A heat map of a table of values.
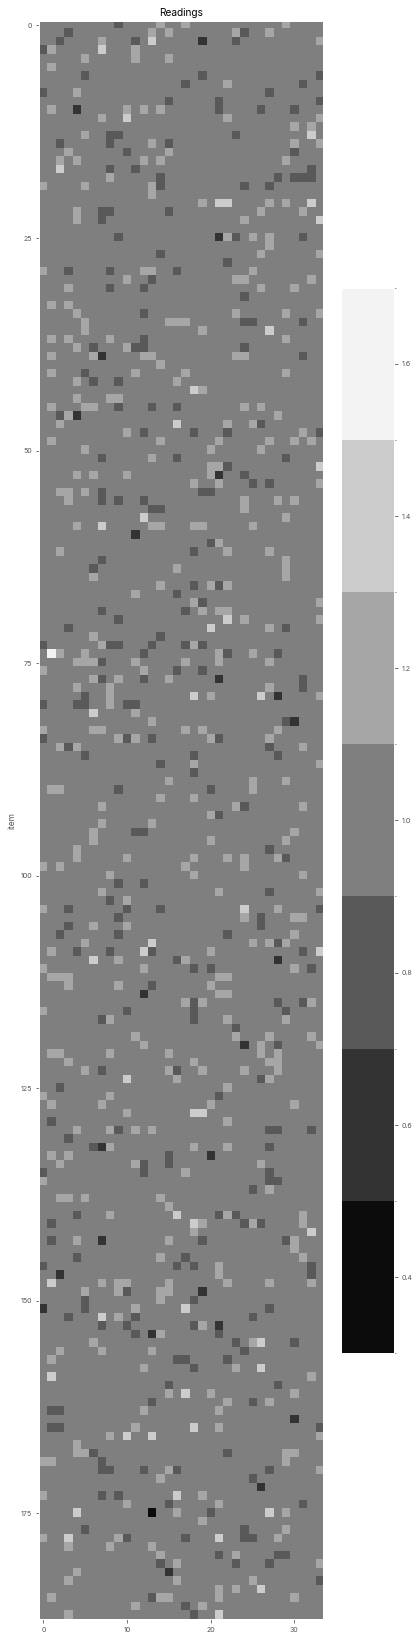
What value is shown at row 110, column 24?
1.0
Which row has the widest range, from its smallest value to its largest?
175
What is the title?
Readings
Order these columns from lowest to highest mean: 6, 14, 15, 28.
28, 15, 14, 6
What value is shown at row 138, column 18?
1.0
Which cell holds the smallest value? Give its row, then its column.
175, 13
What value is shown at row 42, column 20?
1.0
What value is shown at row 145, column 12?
1.0
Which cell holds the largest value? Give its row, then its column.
74, 1
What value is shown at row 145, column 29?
1.0
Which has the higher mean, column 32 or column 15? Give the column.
32
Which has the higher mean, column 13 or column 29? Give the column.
29
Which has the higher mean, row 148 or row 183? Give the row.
148
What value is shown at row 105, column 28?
1.0
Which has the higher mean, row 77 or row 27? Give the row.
27
